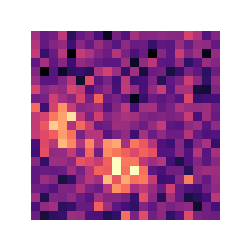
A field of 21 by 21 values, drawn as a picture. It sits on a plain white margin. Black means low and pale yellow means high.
Bumps: two. Odd rows or columns: none. Mirror symmetry: none. Stripes: none.
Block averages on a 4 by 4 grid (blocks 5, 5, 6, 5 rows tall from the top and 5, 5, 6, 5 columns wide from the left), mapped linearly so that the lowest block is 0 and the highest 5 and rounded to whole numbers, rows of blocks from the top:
0101 | 4211 | 4531 | 0221
